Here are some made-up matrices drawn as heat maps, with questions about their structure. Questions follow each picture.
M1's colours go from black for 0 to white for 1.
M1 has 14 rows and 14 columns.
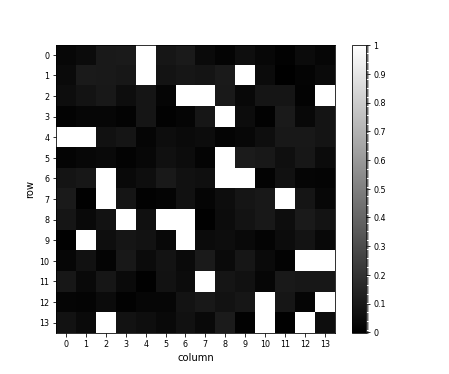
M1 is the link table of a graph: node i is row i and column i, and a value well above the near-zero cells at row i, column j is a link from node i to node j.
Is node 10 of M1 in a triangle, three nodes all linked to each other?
yes
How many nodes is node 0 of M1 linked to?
1
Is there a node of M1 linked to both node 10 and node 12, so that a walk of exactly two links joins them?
yes
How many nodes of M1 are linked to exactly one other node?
4
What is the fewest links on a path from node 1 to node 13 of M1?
4
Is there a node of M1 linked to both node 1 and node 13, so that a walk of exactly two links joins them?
no
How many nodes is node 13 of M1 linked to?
3
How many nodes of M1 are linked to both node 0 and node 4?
0
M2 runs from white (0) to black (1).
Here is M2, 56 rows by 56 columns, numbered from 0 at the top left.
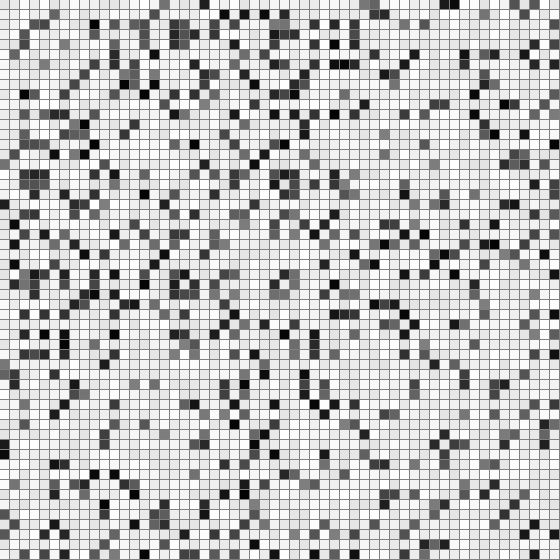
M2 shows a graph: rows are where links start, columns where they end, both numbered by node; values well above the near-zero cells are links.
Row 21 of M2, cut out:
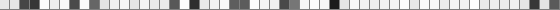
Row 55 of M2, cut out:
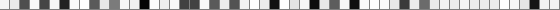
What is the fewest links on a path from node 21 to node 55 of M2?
1
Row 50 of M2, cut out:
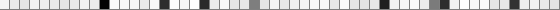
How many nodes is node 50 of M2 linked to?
8
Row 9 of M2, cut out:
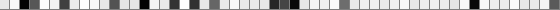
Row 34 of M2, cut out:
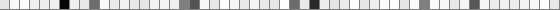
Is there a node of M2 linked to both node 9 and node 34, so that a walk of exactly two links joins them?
yes
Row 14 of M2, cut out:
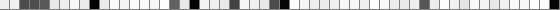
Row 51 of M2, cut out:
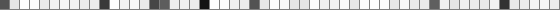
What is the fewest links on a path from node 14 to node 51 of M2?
4
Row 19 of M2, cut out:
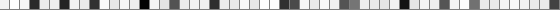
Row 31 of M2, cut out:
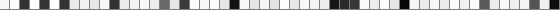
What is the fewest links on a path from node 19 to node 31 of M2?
2
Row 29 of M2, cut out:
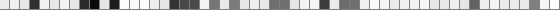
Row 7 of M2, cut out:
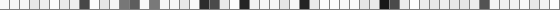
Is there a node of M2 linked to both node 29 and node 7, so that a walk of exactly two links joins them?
yes
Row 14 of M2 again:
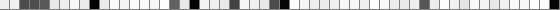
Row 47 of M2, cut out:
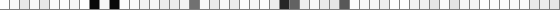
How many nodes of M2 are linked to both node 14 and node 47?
3
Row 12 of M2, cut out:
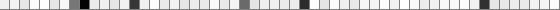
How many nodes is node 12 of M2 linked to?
6
